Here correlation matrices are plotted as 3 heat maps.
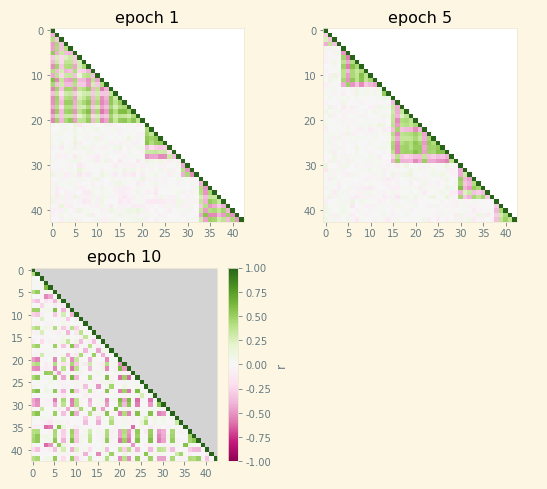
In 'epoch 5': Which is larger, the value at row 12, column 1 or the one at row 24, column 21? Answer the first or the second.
the second
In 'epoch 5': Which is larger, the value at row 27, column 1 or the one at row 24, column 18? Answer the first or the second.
the second
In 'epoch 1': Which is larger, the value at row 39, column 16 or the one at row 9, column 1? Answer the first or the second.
the first
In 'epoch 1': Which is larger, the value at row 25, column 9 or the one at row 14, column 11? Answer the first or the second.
the first
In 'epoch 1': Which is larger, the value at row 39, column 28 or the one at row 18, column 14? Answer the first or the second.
the second
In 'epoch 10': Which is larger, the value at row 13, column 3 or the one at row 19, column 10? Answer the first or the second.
the first
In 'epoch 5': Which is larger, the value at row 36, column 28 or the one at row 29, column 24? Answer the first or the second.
the first
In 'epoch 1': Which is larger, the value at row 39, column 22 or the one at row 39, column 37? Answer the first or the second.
the first
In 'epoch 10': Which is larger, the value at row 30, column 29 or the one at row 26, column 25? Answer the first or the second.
the first
